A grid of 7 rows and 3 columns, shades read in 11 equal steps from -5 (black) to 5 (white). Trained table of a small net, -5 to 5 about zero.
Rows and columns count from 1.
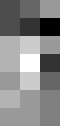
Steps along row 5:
up down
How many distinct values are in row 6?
3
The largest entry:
5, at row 4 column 2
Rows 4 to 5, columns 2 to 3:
5 -3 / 3 -1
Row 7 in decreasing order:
1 1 0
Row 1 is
-2 -1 1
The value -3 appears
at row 2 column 2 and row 4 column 3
